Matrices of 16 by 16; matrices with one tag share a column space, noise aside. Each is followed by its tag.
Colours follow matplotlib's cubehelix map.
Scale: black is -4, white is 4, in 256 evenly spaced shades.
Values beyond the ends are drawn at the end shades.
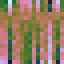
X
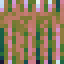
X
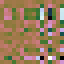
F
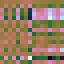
F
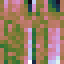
X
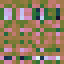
F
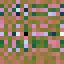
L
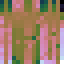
X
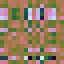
F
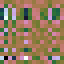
F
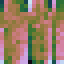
X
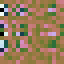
L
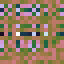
L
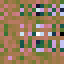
L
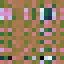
F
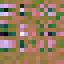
L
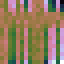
X
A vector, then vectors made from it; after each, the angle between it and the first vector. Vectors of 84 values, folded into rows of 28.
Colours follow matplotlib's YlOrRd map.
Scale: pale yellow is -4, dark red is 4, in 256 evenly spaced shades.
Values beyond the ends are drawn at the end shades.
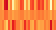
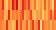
partly opposed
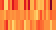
nearly opposite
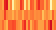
nearly parallel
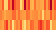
nearly opposite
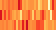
orthogonal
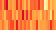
partly aligned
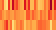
nearly opposite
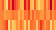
nearly opposite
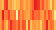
partly aligned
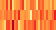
partly aligned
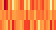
nearly parallel
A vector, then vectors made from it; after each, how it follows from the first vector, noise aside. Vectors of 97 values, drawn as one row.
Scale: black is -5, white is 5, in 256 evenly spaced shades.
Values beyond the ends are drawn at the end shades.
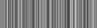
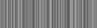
shrunk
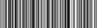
scaled up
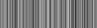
sign-scrambled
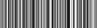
scaled up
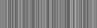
shrunk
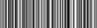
scaled up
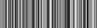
scaled up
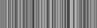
copied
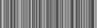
wrapped around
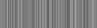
shrunk
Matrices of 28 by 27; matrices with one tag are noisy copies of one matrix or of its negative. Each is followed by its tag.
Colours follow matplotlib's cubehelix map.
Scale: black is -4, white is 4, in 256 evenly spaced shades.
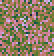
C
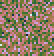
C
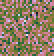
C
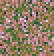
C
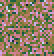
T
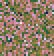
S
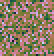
T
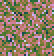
S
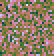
T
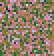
T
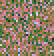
C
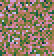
T
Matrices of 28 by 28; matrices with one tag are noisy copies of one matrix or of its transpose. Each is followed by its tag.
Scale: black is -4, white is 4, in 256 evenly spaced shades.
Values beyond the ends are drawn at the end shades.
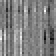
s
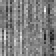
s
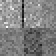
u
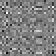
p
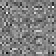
p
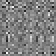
p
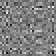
p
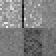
u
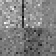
u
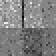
u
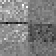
u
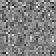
p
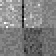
u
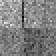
u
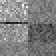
u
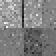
u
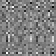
p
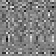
p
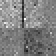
u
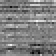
s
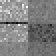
u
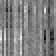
s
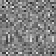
p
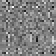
p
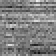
s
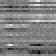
s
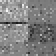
u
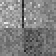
u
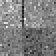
u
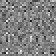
p
